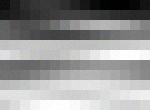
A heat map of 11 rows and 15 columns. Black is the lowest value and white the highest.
Average level on the scale: 60%. Ninth with the highest average: bottom middle. Slope: up to the bottom. Grain: streaks across.
